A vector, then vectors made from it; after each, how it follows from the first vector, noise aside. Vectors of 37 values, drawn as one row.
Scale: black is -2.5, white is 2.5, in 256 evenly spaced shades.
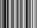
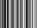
copied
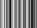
reversed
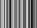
reversed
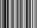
copied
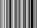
reversed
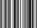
wrapped around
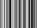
reversed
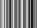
reversed
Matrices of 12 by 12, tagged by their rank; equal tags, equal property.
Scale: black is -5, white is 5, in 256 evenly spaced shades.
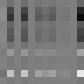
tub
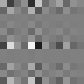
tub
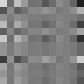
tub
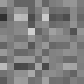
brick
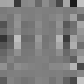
brick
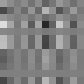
tub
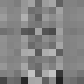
brick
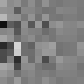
brick
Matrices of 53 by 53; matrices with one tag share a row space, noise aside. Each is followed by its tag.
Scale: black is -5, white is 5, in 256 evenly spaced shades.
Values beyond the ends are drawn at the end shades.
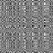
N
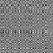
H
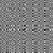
N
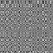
H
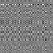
H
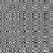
N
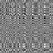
N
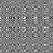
N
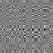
N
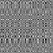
H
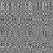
H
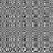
N
